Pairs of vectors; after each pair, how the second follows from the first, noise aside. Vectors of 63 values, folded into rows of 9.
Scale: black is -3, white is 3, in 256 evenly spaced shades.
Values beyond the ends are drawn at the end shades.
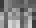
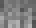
shrunk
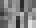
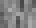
shrunk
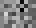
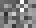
negated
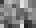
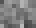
shrunk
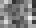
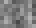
shrunk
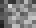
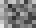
negated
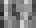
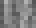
shrunk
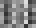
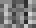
negated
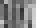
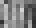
negated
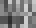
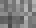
shrunk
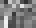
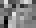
negated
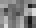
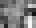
negated
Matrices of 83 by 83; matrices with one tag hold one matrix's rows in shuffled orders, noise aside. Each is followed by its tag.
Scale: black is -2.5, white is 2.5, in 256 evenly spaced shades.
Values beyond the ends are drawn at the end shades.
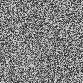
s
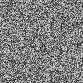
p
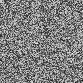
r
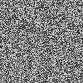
r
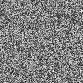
s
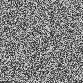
p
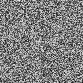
r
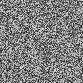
r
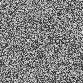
s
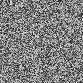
r
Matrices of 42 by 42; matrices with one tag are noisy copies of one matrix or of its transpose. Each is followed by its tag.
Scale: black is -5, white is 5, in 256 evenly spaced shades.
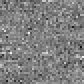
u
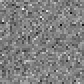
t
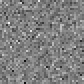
t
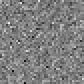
t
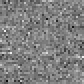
u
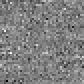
u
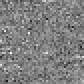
u
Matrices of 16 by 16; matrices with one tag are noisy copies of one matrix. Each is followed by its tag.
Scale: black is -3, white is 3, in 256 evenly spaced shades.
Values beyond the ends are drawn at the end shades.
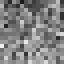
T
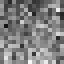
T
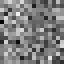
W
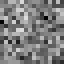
W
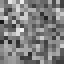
W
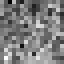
T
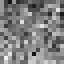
T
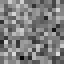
W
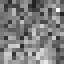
T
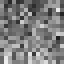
T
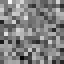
W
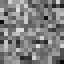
W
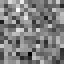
W
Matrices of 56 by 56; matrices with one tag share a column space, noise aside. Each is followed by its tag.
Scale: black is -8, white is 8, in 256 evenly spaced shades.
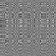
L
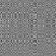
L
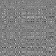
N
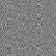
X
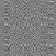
X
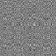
X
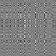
L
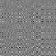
N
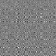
N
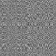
X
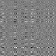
N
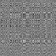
L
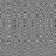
L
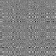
N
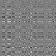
N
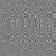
L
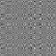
X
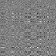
N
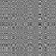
X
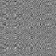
X
